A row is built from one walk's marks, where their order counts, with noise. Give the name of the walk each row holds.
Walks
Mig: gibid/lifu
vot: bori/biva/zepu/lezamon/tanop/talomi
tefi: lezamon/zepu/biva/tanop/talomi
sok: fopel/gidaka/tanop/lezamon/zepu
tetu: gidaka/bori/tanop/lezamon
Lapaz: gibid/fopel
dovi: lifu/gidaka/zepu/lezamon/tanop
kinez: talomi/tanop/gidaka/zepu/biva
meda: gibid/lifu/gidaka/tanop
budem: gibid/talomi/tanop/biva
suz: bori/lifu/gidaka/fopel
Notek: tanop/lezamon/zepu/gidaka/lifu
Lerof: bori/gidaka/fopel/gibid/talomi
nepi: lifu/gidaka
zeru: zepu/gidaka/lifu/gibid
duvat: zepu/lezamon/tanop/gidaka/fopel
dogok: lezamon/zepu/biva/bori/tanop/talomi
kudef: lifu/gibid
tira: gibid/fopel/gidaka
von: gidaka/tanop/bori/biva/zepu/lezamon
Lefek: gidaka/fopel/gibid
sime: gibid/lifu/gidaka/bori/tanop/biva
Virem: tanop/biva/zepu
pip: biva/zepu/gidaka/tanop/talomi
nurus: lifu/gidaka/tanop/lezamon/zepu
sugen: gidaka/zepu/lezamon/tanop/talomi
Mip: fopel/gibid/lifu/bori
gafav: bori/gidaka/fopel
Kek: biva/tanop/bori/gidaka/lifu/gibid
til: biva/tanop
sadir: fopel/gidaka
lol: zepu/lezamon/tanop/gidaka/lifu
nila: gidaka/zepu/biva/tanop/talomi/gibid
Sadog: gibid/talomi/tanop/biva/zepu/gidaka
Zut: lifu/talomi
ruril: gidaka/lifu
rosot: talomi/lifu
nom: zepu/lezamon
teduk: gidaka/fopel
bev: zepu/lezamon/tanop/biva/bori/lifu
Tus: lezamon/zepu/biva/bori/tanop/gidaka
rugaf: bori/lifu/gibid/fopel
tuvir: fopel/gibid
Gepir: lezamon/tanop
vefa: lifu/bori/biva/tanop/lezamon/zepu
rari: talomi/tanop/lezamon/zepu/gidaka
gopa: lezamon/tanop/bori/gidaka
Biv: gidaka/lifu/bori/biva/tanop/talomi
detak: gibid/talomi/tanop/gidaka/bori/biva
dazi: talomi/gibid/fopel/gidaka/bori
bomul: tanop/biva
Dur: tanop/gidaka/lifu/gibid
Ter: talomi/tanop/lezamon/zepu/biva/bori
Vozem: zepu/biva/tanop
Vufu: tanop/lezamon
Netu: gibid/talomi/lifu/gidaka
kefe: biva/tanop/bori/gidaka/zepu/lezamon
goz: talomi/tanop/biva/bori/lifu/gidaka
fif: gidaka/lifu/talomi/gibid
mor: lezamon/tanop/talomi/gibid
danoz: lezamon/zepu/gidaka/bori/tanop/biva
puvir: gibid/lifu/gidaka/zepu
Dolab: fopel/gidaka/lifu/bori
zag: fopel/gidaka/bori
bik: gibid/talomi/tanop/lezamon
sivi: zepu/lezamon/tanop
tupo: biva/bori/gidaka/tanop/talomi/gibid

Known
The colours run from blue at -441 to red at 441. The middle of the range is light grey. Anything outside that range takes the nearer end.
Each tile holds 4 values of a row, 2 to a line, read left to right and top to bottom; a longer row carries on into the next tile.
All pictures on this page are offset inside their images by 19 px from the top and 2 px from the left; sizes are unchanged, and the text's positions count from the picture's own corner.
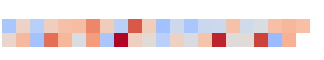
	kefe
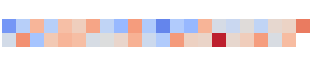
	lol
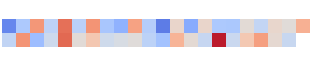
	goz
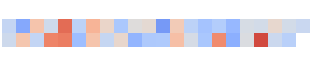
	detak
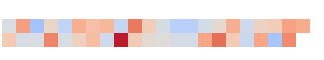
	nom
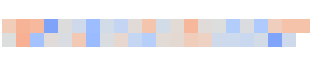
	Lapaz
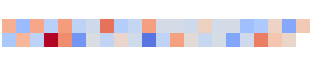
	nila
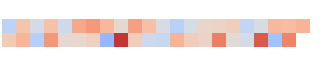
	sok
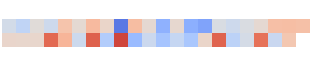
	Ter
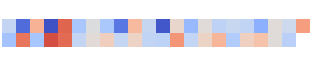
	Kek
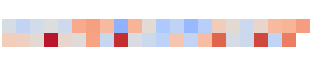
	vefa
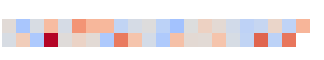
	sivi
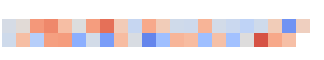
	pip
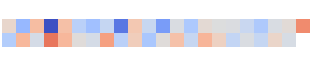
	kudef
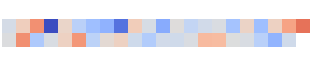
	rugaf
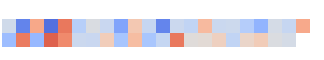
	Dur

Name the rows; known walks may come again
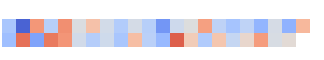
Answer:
meda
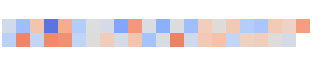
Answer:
zeru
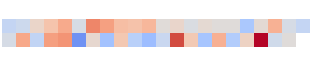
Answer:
Sadog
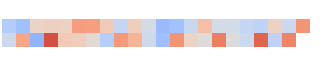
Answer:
dovi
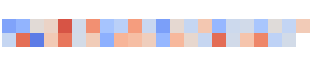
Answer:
gopa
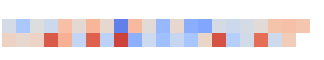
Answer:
Ter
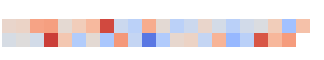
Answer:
tefi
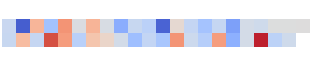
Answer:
sime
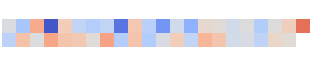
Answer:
Mig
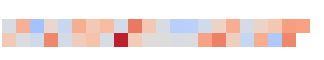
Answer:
nom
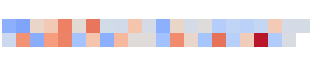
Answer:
Tus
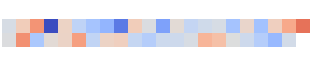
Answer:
rugaf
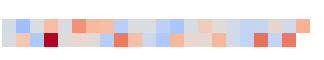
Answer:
sivi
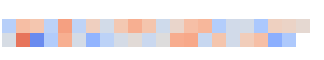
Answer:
tira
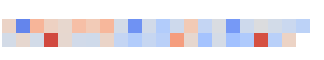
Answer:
til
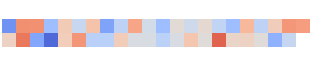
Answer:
suz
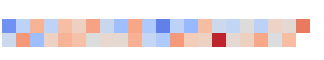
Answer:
lol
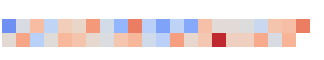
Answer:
Notek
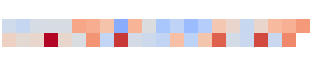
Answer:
vefa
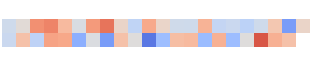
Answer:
pip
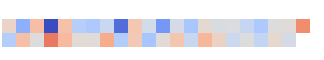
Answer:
kudef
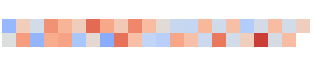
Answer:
rari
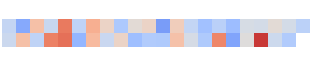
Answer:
detak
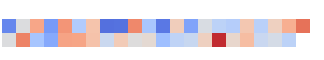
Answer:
Dolab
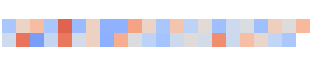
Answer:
dazi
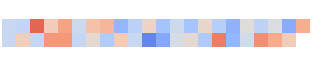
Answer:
Biv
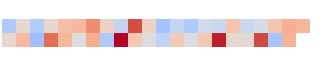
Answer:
kefe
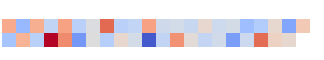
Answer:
nila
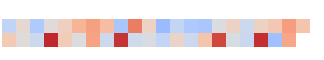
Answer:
von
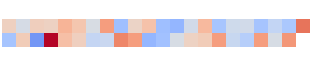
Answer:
bik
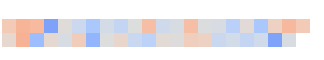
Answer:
Lapaz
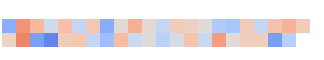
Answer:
gafav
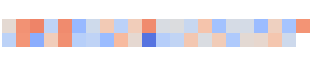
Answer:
Lerof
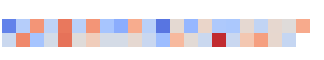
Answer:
goz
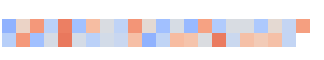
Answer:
Netu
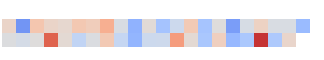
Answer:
bomul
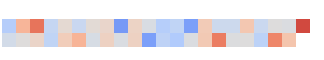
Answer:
rosot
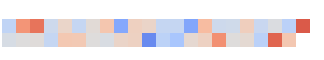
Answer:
Zut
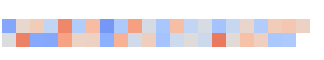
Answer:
zag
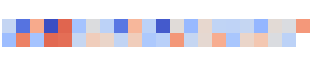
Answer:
Kek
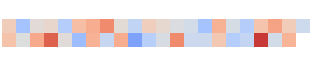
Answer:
Virem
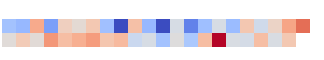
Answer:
bev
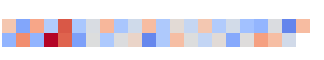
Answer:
tupo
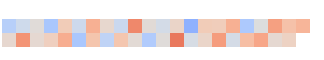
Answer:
puvir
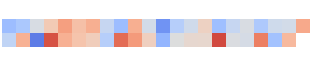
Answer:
tetu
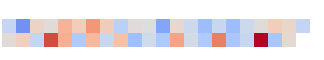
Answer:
danoz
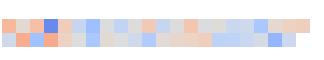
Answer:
tuvir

